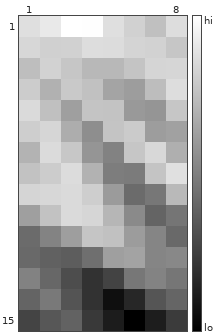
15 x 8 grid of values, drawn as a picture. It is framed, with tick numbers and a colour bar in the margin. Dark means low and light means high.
On average the colour sits 60% of the way up the scale. Streaks slant down to the right. The field climbs toward the top.
